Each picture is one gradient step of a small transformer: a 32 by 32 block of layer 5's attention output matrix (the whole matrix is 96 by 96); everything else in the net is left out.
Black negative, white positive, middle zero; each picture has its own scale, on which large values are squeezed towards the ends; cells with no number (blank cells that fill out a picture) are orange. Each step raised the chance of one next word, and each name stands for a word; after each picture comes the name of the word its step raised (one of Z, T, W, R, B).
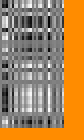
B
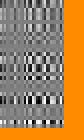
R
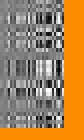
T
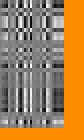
B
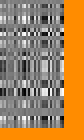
T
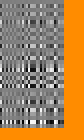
R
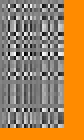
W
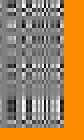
B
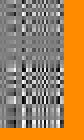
R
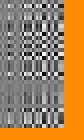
W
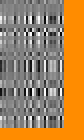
T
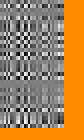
W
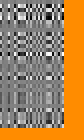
W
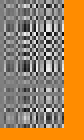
W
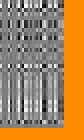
B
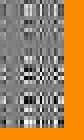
R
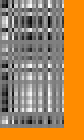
B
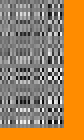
R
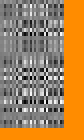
R
